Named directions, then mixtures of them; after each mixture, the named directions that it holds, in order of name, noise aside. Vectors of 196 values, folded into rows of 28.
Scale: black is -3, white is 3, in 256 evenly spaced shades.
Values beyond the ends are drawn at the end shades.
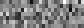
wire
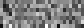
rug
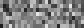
rug, wire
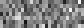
rug, wire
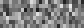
rug, wire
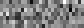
wire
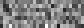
rug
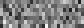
rug, wire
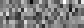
wire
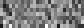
rug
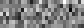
wire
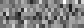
wire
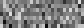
rug, wire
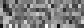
rug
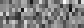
wire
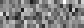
wire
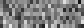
rug, wire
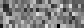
rug, wire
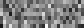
rug, wire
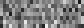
rug, wire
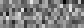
wire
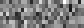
wire
